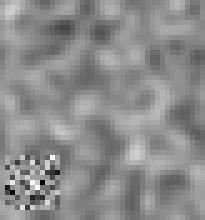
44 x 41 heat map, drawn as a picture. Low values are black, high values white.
Odd rows or columns: none. Roughest part: bottom left. Stripes: none. Slope: none. Odd patch: rougher, in the bottom left. Grain: blotchy. Histogram: heavy tails on both sides.
